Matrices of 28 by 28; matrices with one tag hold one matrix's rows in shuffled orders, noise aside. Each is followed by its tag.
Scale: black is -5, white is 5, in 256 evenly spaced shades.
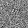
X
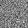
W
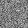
W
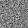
X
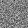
X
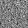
W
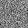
W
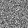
X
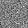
W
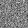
W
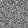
X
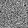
W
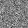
X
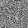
X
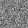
X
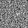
W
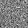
W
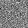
W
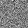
X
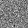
X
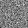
W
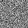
X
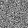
X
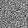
W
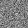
X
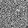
W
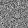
X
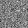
W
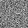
W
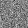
X
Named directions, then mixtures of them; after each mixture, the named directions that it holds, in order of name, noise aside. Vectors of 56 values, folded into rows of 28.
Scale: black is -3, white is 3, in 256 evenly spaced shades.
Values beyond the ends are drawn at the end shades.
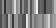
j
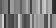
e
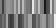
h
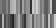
e, h, j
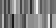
e, j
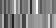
e, j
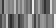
h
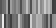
e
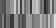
e, h, j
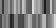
h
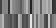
e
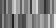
e, h, j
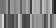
e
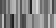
e, h, j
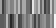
h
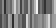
j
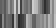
h, j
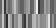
e, h, j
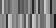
h, j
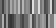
e, h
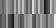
h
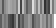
h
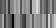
e, h, j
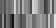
e, h, j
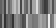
e, h, j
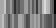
e, h, j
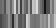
h, j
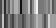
e, j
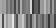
e, h, j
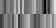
e, h, j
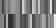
e, h
